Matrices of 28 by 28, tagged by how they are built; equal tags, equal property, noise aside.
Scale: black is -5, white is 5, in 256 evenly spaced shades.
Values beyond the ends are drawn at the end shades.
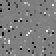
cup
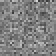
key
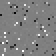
cup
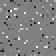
cup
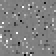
cup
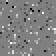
cup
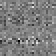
key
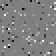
cup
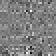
key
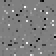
cup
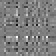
key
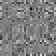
key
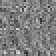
key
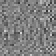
key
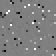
cup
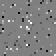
cup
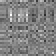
key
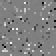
cup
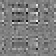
key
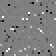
cup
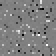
cup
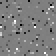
cup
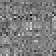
key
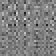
key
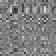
key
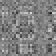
key
